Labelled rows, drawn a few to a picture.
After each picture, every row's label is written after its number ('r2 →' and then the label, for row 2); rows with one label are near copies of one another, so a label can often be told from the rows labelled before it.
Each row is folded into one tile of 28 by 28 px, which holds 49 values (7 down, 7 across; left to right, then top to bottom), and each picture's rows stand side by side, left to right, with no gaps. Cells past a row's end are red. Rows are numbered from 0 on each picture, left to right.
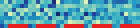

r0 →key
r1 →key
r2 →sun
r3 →sun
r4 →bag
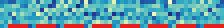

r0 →bag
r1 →key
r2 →key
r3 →sun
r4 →sun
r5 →bag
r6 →sun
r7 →key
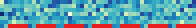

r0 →sun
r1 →key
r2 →bag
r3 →key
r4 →bag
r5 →sun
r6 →key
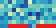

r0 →key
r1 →sun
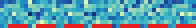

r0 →bag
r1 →sun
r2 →bag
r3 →sun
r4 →key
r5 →key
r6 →bag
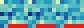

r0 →sun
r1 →sun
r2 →sun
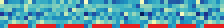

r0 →sun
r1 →sun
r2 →key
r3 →sun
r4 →bag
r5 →sun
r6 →bag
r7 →sun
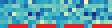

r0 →bag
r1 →sun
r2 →key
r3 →sun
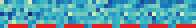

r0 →sun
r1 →sun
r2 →bag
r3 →key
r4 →bag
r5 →bag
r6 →bag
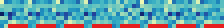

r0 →sun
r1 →sun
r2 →sun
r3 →sun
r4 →key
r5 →sun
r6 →sun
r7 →sun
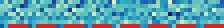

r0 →key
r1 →key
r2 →key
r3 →key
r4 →sun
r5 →bag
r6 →sun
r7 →key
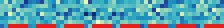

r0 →key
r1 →bag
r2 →sun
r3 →sun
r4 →sun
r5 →key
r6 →bag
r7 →key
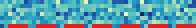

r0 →key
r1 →bag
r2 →sun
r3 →sun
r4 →bag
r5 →sun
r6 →key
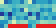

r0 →sun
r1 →sun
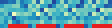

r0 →bag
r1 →key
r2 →key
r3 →key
